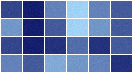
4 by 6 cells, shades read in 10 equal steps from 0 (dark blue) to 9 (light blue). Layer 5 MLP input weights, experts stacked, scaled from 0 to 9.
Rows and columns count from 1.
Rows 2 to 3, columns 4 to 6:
9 6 3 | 4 1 3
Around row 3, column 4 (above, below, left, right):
9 6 1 1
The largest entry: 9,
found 2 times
